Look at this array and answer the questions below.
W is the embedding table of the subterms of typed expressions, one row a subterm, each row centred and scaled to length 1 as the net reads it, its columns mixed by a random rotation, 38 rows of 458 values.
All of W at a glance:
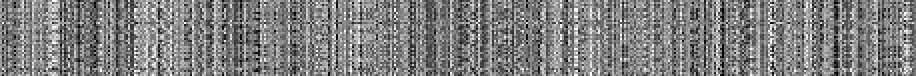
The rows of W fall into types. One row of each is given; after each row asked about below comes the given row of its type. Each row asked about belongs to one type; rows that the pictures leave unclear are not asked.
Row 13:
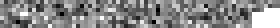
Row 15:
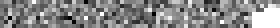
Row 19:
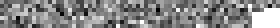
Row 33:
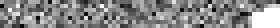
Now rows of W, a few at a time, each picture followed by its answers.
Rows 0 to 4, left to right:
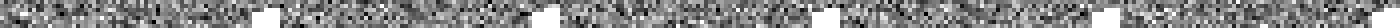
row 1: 33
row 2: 19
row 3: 33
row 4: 13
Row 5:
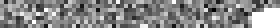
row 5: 13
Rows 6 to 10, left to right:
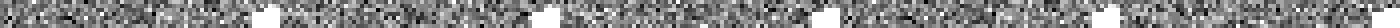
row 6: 15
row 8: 13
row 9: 15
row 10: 19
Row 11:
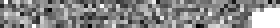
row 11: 33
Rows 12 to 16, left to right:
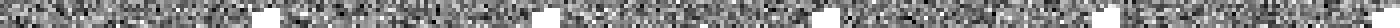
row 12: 19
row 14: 13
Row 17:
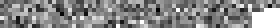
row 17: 19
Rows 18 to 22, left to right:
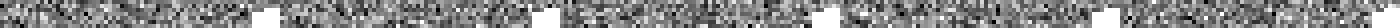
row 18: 33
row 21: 13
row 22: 15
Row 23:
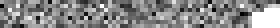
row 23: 33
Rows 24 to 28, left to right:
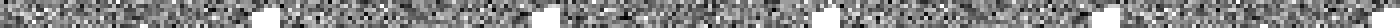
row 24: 13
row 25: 33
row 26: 15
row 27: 33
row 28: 13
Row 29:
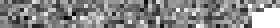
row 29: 19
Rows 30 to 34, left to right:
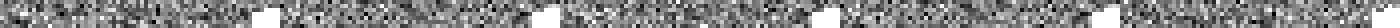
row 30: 13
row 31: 33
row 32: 13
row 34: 15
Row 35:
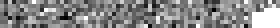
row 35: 15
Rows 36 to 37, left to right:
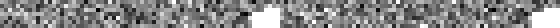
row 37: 13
